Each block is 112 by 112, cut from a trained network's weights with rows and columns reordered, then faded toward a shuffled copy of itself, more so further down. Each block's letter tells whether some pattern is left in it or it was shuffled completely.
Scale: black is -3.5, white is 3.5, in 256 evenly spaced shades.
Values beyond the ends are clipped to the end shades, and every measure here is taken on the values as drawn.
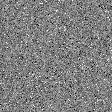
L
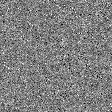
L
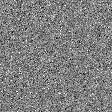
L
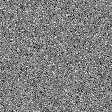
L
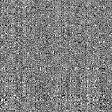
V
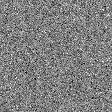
L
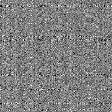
V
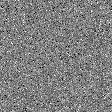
L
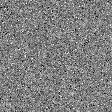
L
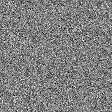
L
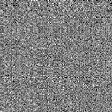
V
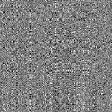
V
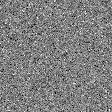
L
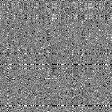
V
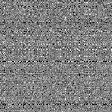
V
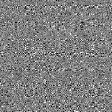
V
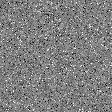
L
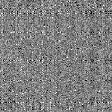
V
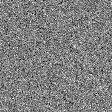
L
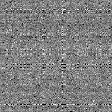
V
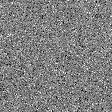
L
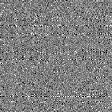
V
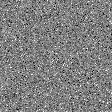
L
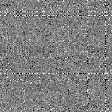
V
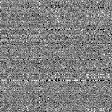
V
